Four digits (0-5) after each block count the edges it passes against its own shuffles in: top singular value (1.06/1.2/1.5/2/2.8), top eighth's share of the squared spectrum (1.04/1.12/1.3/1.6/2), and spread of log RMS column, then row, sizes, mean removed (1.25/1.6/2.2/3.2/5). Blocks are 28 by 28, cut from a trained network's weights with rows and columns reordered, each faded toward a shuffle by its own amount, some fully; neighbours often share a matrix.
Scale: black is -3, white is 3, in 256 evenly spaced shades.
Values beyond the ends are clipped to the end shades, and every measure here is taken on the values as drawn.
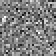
0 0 0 1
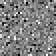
0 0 0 0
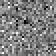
1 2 0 1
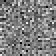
2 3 1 0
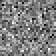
0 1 0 0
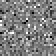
2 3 1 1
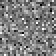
0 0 0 0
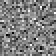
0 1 0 0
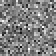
1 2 1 0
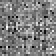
2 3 0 2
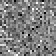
0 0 0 0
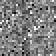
0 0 0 0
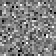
0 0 0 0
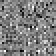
1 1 0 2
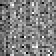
2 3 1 2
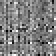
2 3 0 2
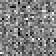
1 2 0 1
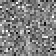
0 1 0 0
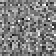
2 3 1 1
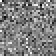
1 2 0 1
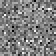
0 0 0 1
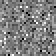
0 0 0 0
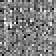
2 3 0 2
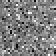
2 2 1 1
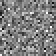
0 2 1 0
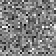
2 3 0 1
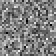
0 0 0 0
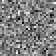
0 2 1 0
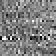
3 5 0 2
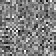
3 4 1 1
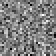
2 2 0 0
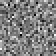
1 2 0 0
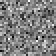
0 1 0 0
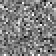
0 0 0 0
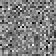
2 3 0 1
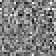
2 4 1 1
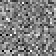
2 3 0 1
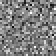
2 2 0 0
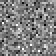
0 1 0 0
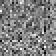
2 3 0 1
